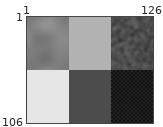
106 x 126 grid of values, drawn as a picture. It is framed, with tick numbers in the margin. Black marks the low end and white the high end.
It is made of 2 by 3 panels. Panel 1,1: middling, smooth, faint in contrast. Panel 1,2: high, flat. Panel 1,3: low, blotchy, faint in contrast. Panel 2,1: very high, flat. Panel 2,2: low, flat. Panel 2,3: very low, checkered, faint in contrast.
